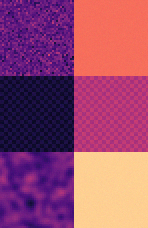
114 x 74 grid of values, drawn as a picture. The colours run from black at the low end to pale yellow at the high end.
It is made of 3 by 2 panels. Panel 1,1: low, fine-grained. Panel 1,2: high, flat. Panel 2,1: very low, checkered, faint in contrast. Panel 2,2: middling, checkered, faint in contrast. Panel 3,1: low, blotchy. Panel 3,2: very high, flat.
